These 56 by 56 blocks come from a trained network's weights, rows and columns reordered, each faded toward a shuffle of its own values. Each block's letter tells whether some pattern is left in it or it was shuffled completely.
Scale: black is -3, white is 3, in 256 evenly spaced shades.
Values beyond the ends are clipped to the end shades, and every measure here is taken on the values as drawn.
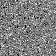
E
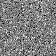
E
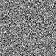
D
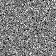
E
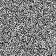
E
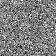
D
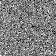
E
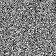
E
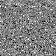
D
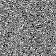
D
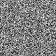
D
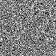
D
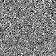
D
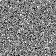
E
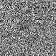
D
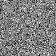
D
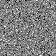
E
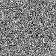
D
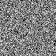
D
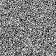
E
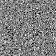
D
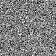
D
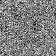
D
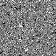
D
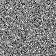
E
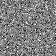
E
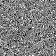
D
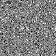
D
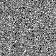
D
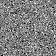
E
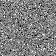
E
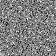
E
